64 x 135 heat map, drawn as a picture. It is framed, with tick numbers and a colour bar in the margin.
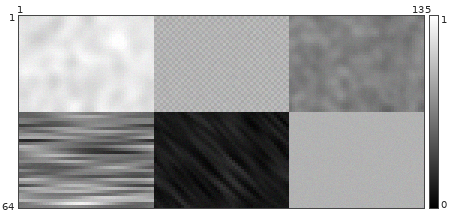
It is made of 2 by 3 panels. Panel 1,1: very high, blotchy, faint in contrast. Panel 1,2: high, checkered, faint in contrast. Panel 1,3: middling, blotchy, faint in contrast. Panel 2,1: middling, streaked across, strong in contrast. Panel 2,2: very low, slanting down to the right, faint in contrast. Panel 2,3: high, flat.
